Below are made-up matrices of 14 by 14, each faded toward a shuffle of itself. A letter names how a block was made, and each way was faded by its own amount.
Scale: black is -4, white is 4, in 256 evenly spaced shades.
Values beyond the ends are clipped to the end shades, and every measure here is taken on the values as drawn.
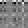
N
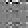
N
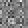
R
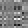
N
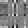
N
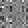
R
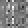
R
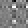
N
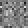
R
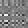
N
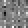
R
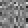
R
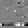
N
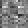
R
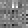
R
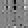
N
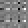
N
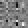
R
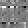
N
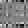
N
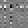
N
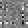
R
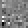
R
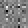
R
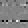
N
